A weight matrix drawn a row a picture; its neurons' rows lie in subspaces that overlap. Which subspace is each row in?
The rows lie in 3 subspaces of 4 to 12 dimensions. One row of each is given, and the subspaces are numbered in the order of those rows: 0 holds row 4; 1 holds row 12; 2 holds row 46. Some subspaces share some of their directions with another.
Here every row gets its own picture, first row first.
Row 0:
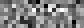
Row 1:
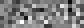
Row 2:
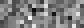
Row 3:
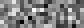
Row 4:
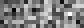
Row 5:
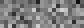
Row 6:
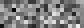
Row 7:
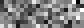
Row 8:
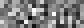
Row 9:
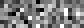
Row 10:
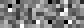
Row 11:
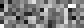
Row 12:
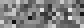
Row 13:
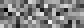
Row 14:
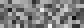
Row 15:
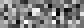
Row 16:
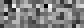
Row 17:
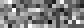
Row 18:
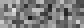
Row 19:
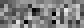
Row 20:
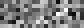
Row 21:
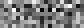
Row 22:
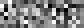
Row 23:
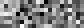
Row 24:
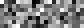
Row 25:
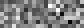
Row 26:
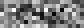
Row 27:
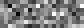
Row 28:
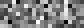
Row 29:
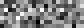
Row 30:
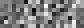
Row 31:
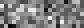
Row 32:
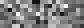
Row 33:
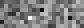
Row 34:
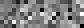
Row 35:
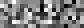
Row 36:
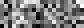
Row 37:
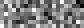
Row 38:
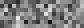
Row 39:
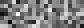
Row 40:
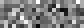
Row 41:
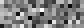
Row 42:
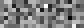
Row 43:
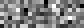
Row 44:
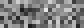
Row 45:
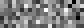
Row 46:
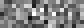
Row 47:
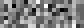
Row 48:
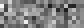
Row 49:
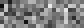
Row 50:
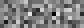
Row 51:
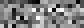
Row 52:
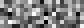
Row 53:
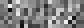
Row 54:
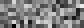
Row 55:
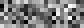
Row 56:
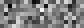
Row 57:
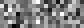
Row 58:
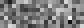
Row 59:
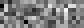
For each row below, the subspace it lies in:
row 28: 2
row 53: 2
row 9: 0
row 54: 2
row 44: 2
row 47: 0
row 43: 2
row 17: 2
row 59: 1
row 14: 2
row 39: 2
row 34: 1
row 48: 1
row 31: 2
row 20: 2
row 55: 1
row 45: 2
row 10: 2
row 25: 2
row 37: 0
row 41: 2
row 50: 1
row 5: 0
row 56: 2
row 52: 2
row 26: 2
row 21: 0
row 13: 2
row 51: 0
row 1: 2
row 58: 2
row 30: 0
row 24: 2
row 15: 1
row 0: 0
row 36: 0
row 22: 1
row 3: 2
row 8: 1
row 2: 1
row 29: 2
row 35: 2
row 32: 2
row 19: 1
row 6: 2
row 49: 1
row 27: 2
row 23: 2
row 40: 0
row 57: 2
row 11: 1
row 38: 2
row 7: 2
